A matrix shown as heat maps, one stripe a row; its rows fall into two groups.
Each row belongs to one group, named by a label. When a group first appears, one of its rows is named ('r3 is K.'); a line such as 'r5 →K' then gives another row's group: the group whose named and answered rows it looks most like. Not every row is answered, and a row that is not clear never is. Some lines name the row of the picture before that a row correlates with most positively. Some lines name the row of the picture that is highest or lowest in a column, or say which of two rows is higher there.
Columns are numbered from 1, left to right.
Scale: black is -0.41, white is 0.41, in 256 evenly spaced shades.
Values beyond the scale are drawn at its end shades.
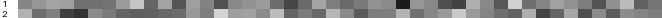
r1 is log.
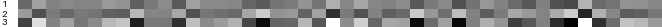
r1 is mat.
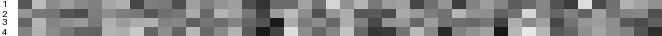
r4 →log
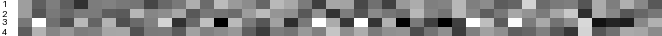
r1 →log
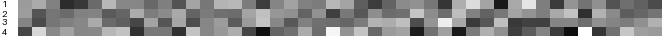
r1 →log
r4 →mat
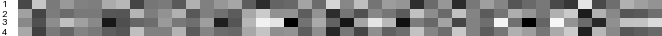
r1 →mat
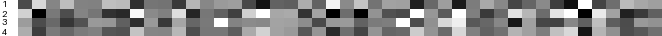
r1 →mat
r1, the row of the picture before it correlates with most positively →1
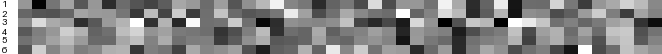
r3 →log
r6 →mat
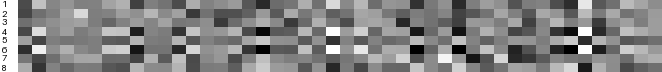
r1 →mat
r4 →mat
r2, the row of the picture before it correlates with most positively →4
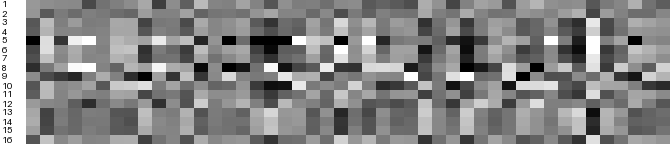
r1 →log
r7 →mat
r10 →log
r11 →mat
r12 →log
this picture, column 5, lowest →12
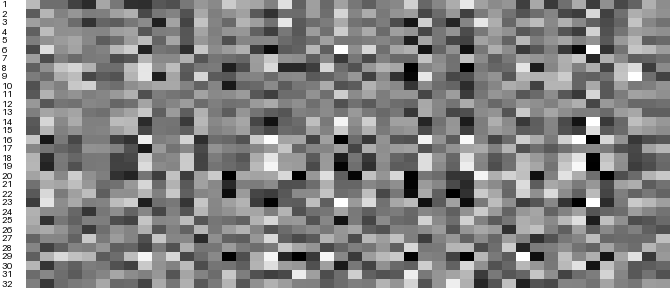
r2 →mat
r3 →log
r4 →mat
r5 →log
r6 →mat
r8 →log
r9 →log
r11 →mat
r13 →log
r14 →mat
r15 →mat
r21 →log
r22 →log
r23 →mat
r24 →log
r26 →log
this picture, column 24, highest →31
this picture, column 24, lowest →20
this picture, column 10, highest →27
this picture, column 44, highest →9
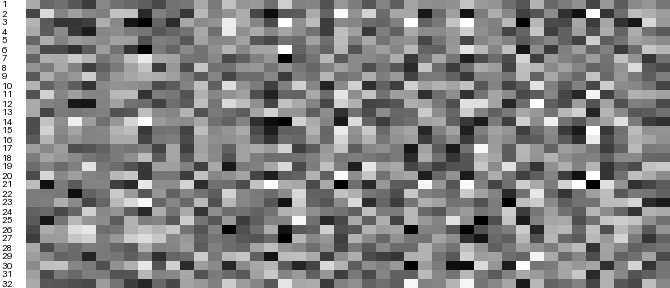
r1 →log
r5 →mat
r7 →log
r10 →log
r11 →mat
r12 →log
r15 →mat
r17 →log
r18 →log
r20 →mat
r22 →log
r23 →log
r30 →log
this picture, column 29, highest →21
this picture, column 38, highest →14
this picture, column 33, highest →17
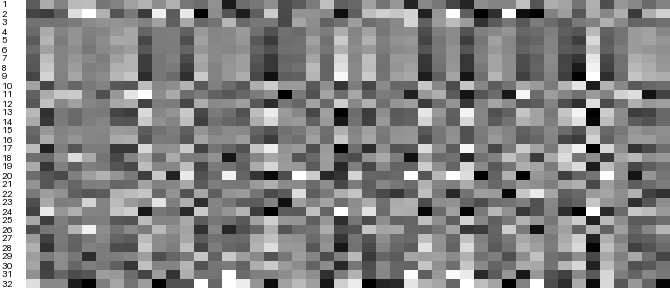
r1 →log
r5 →mat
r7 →mat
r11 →log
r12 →mat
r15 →mat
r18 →log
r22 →log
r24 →mat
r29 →log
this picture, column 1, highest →32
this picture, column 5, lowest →32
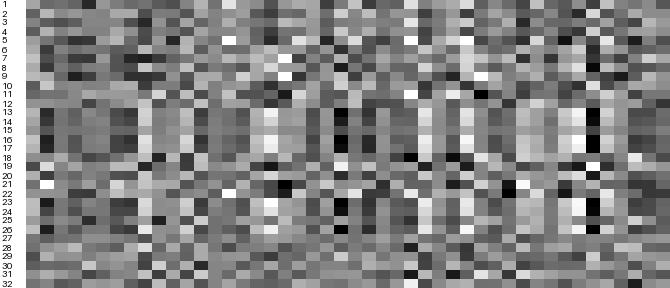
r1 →log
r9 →log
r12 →log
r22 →log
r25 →log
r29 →mat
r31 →log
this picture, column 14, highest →9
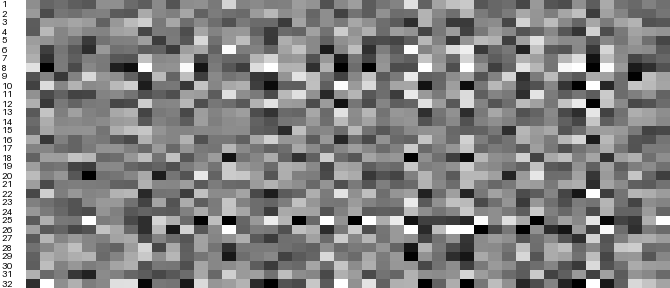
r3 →log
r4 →mat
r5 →log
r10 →mat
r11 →log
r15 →log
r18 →log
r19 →log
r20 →log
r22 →mat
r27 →mat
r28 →log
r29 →log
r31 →log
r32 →mat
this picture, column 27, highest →25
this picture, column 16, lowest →8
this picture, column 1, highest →8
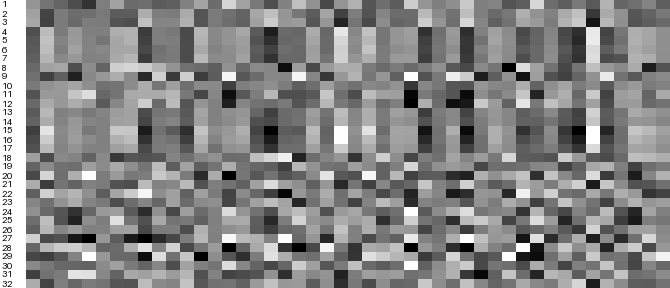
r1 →log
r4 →mat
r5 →mat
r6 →mat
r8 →log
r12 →log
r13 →mat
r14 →mat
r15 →mat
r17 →mat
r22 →log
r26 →mat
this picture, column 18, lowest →15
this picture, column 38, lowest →27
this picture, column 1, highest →27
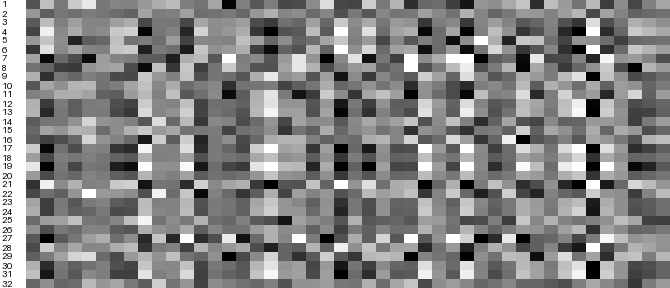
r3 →mat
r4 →mat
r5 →log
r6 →mat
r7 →log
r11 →log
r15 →log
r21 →mat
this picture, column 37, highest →7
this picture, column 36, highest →19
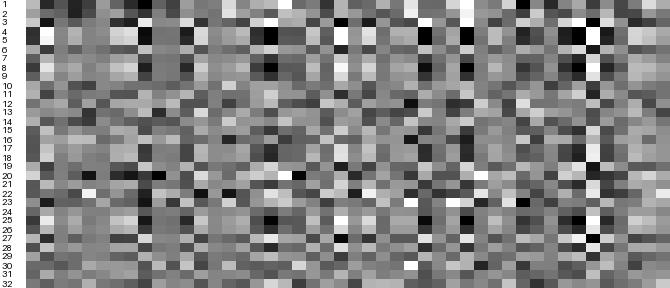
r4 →mat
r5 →mat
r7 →mat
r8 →mat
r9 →mat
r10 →log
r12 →log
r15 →mat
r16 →log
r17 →mat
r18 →mat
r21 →mat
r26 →mat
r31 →mat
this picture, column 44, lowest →3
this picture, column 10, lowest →20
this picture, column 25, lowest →3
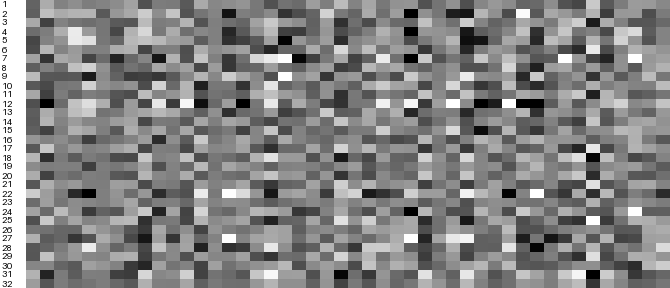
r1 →mat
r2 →log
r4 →log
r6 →mat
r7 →log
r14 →mat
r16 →log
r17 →mat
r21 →mat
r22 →log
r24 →log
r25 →mat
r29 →mat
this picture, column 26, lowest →22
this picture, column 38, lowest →27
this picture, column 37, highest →22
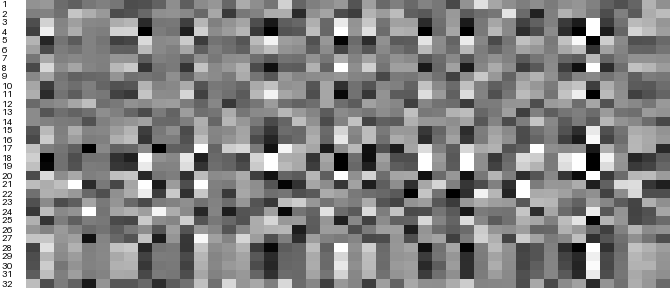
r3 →mat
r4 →mat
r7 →mat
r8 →mat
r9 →log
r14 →log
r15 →mat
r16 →mat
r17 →log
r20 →mat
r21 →log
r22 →log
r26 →log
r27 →log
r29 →mat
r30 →mat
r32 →log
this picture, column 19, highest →17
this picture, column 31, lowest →22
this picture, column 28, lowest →22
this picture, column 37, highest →17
